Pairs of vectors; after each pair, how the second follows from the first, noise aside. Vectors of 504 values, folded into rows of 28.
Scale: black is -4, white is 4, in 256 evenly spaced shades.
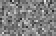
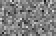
negated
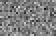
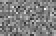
negated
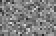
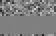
partly zeroed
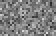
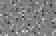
partly zeroed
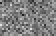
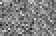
negated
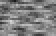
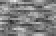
negated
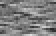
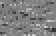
partly zeroed
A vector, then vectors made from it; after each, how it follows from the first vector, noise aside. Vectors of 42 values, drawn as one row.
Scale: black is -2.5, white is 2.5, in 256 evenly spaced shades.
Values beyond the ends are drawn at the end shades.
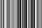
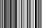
negated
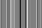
partly zeroed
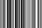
reversed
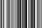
copied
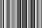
copied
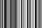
negated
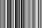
reversed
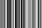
reversed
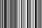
negated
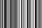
negated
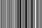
partly zeroed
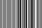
partly zeroed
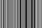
partly zeroed
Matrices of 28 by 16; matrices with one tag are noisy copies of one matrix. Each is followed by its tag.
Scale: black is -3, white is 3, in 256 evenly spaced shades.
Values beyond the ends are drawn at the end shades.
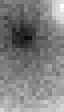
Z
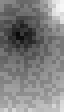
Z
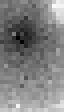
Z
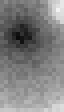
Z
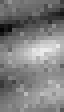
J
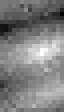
J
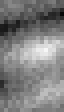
J
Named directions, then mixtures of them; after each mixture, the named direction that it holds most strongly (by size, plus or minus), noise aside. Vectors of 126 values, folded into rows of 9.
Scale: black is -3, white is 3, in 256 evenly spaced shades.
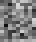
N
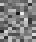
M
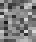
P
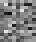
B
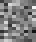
P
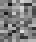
N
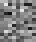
B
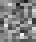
N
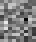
P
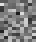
M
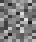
M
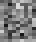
N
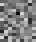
M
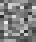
P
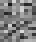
B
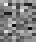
B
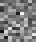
M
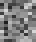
P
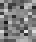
P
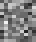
P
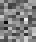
P
